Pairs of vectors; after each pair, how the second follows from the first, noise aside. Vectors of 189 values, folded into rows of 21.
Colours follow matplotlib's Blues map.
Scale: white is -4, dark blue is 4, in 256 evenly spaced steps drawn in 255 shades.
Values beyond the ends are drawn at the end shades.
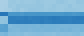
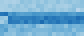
copied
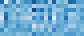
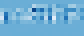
partly zeroed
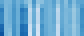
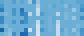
partly zeroed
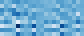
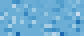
partly zeroed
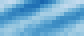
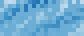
partly zeroed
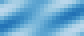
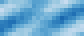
copied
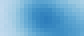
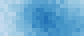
copied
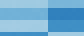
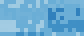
partly zeroed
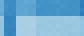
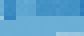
partly zeroed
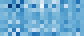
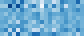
copied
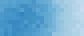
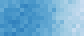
copied
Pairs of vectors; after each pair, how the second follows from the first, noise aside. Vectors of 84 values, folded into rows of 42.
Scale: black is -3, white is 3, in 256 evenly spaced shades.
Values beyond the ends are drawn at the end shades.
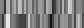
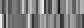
shuffled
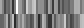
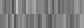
shrunk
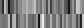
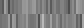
shrunk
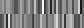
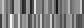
shuffled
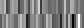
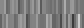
shrunk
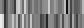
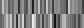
shuffled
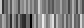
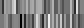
shuffled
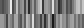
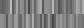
shrunk
